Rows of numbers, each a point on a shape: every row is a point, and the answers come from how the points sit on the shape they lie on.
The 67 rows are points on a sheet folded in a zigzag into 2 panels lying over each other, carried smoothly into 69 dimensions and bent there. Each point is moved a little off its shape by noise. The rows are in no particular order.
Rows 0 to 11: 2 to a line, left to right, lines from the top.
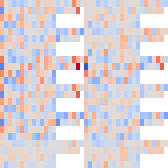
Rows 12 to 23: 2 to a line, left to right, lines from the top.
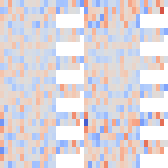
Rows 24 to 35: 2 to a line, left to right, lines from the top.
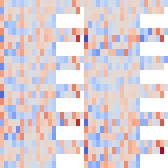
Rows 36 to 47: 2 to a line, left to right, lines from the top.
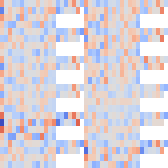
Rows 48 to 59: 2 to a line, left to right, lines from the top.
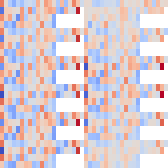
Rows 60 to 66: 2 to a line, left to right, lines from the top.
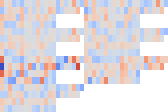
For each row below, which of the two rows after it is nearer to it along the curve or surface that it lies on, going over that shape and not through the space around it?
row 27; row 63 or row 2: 2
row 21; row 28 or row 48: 48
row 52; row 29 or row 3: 29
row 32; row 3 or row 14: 14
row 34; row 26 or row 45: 45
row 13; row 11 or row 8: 8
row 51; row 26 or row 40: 26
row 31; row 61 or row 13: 61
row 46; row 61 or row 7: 7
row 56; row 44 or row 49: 44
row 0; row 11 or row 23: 11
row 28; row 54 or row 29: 54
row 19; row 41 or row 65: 41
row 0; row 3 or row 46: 3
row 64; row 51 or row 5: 5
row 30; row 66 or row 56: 56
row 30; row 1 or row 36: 36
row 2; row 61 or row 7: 7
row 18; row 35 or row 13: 13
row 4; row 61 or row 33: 33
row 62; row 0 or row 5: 0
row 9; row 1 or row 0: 1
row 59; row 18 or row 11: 11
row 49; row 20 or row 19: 20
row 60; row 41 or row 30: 41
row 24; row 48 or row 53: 53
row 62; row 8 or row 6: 6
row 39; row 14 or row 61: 14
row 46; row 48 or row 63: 63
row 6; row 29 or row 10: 10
